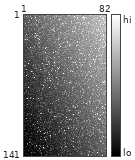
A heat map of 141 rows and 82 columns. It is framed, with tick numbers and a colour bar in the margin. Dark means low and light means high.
Ninth with the highest average: top right. Average level on the scale: 40%. Mirror symmetry: none. Slope: up to the top right.
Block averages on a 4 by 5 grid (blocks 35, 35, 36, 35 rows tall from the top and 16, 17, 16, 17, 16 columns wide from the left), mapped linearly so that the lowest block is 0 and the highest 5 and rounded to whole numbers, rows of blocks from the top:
2 3 4 4 5 | 2 2 3 4 4 | 1 1 2 3 3 | 0 1 1 2 3
